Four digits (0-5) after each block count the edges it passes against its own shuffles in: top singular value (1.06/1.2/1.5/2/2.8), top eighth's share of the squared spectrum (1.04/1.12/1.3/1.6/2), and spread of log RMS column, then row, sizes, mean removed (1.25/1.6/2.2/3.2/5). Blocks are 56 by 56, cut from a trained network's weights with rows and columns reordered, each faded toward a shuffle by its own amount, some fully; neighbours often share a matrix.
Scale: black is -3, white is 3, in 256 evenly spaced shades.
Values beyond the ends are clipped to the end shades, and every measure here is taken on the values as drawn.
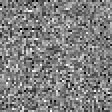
1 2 0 0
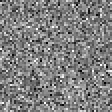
0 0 0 0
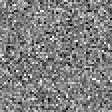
0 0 0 0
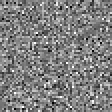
2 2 0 0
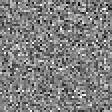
2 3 1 2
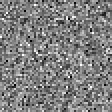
0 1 0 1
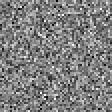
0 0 0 0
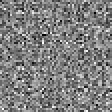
3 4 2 2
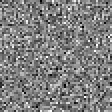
2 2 1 1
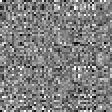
3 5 2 3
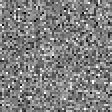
0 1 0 0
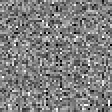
3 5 2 2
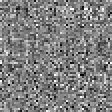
3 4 2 2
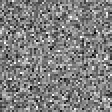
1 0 0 0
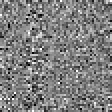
3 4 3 2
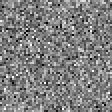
1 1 0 0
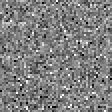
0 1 0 0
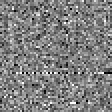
2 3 1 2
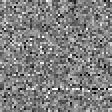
2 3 0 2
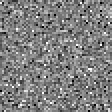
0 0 0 0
